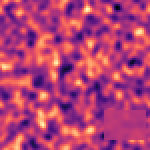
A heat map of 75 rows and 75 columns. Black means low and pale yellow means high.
An odd patch, calmer than its surroundings, sits in the bottom right. No lone cell stands out from its neighbours. No overall slope runs across the table. The bottom right is the smoothest part. The field is mottled with small blotches.
